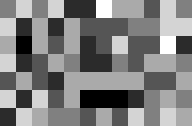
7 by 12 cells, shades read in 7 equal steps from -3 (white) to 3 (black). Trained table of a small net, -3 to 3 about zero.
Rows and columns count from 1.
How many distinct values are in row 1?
6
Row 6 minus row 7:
-4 4 -1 1 -1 2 4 2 4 0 1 1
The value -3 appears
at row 1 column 7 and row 3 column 11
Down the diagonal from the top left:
0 2 -1 -1 -1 3 -1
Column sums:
-4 4 -3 3 -2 10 2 1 0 2 -10 -2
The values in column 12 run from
-2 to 2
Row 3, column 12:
2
